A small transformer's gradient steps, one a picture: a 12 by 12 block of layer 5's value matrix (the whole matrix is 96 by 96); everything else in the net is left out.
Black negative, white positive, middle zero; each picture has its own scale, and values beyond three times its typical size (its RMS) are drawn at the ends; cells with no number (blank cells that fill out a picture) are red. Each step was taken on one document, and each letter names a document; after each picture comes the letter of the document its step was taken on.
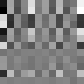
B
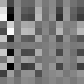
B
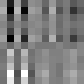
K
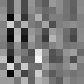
K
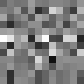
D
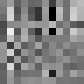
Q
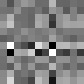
D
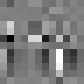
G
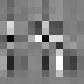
G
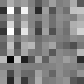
Q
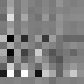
K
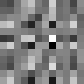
D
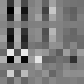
K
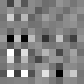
K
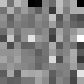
B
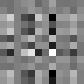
D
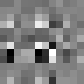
D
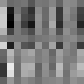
B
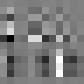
G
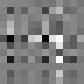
G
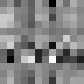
D
